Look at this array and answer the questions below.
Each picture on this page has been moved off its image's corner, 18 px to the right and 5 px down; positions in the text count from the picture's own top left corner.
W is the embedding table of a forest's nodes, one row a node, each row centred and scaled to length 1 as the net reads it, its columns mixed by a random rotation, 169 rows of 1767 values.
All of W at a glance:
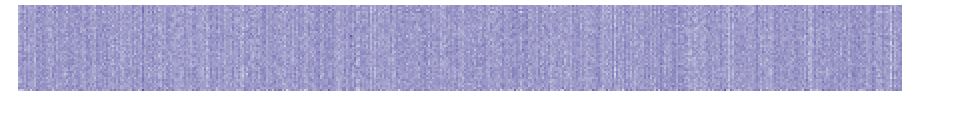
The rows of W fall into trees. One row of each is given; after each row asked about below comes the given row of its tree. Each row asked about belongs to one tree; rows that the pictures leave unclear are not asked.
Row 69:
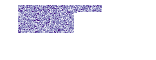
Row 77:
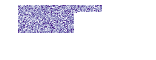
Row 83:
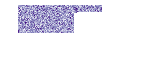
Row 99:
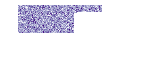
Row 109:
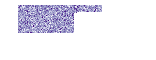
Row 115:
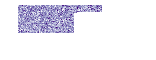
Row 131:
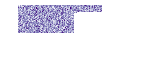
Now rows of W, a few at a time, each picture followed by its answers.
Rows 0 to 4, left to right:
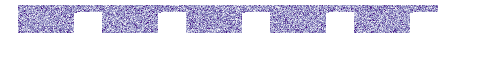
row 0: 115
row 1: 77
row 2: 83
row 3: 99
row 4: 69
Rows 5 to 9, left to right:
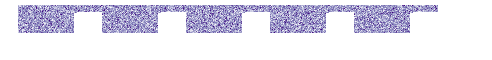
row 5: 131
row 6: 99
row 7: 131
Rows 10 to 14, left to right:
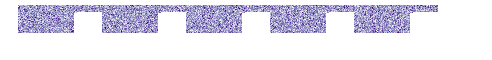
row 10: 99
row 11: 77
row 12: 131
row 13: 131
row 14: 131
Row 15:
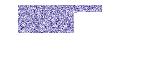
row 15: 131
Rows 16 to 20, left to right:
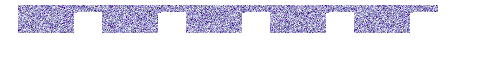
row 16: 77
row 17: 109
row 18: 83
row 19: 99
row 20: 77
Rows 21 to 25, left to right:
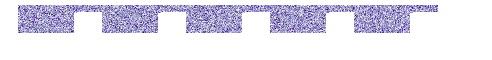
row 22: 77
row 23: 69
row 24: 83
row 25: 131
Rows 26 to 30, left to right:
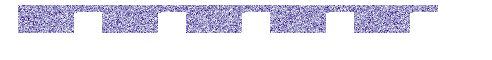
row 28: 115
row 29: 83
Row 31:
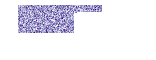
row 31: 131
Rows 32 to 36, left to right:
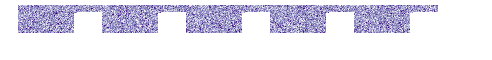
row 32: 99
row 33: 131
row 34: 77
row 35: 109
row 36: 77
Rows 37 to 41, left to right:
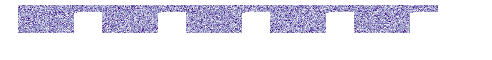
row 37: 99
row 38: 69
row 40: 69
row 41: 115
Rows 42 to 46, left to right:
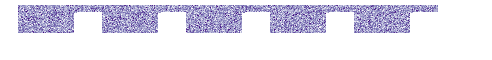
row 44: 77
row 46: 99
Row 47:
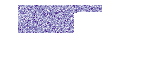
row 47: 99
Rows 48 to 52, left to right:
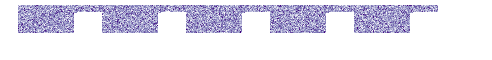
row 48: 99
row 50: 109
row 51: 109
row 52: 77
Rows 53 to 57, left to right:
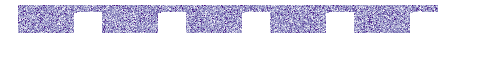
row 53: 115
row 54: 109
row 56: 131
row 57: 99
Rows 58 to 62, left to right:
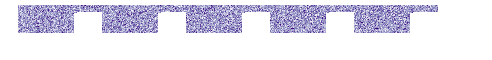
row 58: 131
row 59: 99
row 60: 115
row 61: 83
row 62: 83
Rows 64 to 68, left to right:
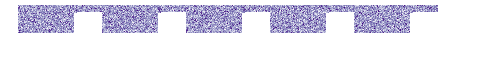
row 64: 99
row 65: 83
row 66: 83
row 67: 131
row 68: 131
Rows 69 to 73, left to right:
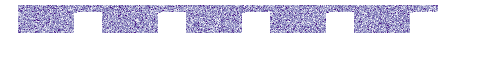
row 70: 131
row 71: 109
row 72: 69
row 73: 77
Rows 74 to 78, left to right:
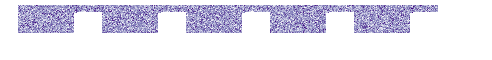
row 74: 99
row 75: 99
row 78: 109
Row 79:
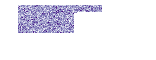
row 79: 99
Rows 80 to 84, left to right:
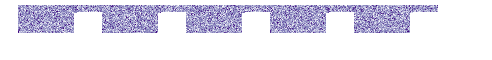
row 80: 83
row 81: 109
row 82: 115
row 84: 99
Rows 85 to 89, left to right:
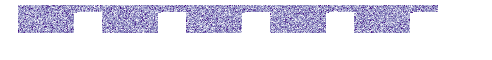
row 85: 77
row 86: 131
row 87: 69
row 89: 69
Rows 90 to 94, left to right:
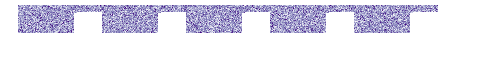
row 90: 77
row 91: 115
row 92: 109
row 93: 115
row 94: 99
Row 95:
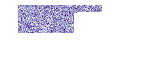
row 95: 109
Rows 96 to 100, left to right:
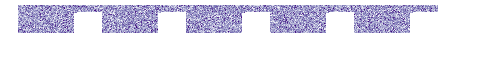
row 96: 77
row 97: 77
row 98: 109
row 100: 99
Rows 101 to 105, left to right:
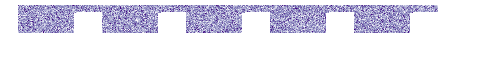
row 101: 99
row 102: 131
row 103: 69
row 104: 109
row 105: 109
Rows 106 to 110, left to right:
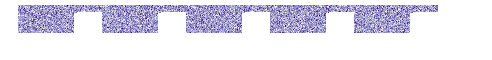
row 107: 131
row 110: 115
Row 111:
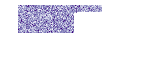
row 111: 109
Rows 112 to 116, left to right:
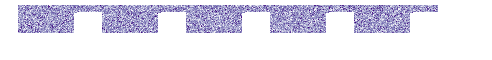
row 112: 77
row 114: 109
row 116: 115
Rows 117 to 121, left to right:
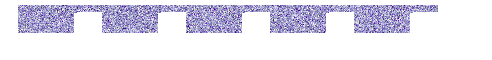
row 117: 115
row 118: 83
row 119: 115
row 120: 109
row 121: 131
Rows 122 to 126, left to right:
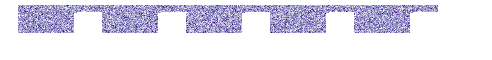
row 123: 77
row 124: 69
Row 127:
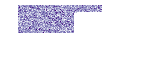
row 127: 99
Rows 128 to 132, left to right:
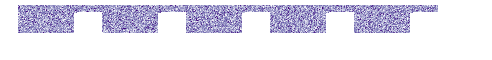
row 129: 83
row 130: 99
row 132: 99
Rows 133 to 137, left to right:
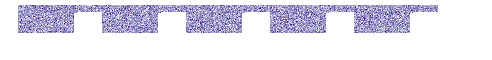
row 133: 109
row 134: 115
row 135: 99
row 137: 99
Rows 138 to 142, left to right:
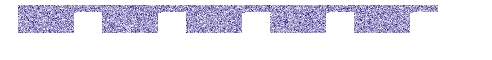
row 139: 109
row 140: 115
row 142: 99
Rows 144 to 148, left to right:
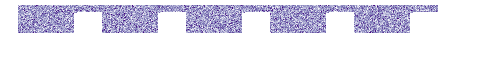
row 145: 77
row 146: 77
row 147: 99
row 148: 131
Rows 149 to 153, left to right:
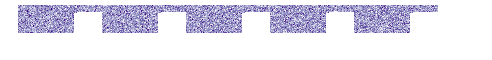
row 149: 109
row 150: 131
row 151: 99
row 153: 109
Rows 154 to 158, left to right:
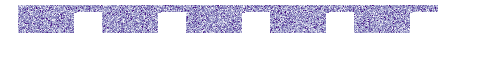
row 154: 131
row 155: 131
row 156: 69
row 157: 83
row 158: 99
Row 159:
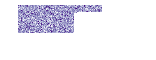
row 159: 109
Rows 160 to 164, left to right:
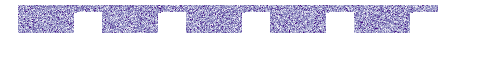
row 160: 99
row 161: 109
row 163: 77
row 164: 83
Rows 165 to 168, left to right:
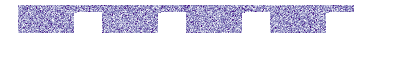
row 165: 131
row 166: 115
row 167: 109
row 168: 131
